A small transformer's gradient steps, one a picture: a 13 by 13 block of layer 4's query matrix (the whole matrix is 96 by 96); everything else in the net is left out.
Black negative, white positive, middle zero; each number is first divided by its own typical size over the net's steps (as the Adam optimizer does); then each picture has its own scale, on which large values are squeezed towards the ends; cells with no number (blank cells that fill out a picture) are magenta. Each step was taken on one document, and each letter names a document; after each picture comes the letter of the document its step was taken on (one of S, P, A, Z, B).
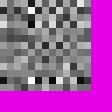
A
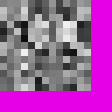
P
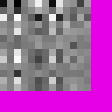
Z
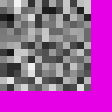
A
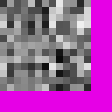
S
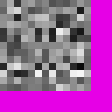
S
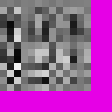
Z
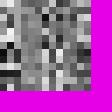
S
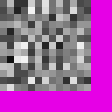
A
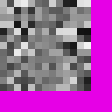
P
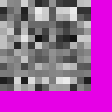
P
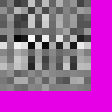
A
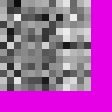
Z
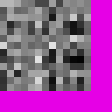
Z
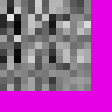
Z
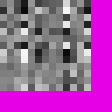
P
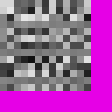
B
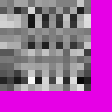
A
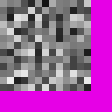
B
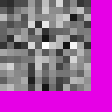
A
